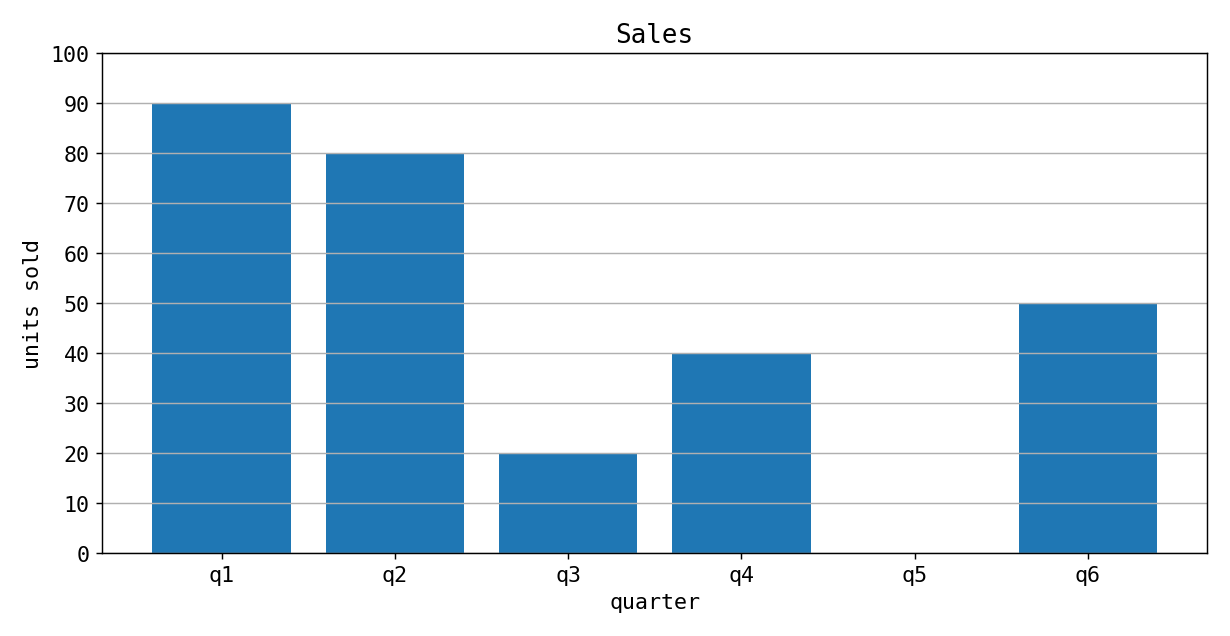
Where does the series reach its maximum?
q1
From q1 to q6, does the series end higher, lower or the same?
lower
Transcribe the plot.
Title: Sales
x-axis: quarter, ticks q1 q2 q3 q4 q5 q6
y-axis: units sold, ticks 0 10 20 30 40 50 60 70 80 90 100
Values:
90 80 20 40 0 50
